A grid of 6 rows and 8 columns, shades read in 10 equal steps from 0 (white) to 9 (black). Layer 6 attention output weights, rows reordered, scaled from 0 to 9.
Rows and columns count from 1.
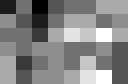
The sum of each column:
27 34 37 26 22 18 17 28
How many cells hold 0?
2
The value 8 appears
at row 1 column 1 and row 2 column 3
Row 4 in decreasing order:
6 5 5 5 4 4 4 4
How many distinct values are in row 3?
6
